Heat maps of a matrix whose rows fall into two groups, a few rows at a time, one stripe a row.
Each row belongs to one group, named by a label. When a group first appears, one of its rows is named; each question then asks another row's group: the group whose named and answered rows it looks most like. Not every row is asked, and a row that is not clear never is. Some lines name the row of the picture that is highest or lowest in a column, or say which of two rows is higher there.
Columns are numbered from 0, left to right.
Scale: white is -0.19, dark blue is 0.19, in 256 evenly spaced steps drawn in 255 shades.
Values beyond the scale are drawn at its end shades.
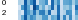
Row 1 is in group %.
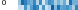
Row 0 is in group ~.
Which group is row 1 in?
%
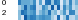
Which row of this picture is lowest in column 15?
3
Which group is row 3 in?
%
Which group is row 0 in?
~
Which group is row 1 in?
%
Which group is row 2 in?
~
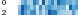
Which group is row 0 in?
%
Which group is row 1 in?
~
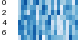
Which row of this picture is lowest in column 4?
0
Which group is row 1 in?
%
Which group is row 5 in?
~
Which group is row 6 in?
~
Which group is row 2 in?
%
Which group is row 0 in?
%
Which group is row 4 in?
~
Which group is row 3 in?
~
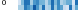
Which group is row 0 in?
%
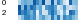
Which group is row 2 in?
~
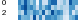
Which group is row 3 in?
~
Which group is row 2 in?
%
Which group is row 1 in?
~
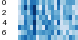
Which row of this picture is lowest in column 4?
5
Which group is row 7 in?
~
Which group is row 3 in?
%
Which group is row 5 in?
~
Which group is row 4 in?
%
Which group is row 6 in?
%
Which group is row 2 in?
%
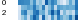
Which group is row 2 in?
%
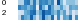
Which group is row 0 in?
%
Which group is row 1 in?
~
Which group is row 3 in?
%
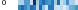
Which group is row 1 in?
~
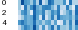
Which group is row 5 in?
%
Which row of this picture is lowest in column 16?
0
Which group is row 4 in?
~
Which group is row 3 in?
%
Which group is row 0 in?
~
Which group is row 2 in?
%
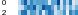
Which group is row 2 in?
~
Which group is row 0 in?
%
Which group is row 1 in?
%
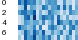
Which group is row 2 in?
~
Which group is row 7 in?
%
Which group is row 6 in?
%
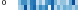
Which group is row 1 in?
%
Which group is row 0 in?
~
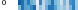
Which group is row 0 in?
~
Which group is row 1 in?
~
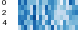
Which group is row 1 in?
~
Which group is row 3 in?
~
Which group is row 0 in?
~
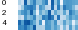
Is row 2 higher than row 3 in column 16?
No
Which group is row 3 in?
%
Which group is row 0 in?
%
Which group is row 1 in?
%
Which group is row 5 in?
~
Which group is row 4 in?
~
